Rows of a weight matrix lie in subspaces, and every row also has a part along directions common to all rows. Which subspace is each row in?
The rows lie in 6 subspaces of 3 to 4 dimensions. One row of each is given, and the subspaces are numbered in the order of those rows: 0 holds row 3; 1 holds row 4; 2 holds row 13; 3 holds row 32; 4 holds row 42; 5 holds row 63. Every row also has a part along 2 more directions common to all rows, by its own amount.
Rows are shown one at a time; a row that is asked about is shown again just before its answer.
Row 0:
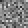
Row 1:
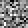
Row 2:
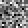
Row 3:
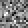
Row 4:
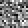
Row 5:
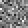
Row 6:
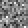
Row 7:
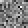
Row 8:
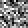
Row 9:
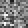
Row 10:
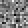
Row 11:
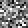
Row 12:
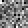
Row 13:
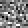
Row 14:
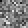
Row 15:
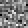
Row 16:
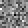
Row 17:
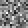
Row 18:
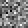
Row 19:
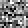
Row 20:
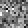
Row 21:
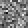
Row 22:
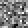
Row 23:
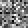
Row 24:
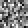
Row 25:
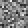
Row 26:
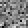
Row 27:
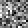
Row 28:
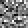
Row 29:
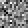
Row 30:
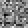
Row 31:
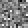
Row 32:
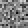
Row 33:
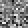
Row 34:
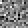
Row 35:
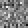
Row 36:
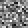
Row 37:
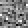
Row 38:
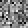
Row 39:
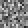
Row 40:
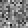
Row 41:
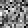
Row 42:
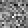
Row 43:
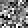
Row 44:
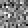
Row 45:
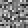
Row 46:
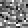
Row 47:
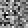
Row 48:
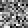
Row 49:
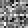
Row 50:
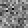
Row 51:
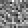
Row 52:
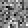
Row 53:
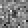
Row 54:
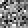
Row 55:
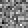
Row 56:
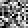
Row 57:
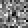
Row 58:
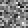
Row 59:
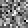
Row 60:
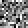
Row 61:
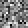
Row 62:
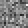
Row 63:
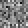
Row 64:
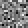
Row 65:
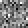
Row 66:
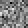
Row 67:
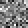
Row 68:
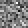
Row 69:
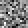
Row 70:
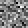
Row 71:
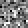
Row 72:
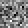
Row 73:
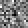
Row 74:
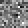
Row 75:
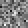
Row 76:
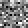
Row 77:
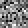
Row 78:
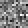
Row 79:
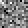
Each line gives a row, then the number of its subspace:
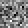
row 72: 5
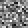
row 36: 1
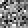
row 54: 1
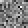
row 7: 1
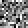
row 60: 4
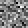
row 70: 1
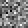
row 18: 0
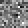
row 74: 1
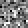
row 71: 0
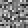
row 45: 3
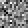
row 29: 4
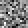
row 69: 2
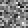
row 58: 1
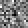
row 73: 0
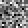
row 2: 4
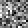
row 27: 0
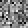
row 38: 5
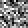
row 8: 3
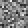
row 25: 3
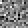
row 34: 4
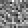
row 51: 1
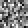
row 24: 5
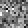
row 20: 3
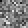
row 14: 5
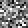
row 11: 1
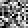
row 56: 1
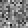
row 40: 5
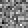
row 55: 3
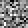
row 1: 2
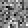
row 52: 5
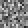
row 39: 5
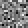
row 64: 3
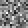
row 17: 0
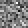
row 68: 1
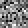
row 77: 1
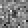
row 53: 0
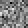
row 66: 3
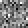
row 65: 5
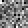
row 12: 4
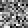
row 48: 4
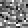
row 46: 2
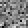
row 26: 2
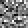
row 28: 4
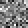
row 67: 4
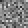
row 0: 1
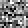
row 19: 2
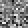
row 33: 4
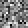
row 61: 5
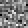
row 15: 2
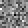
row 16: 4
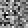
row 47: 0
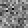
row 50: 3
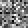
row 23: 4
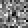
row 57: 0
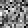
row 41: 3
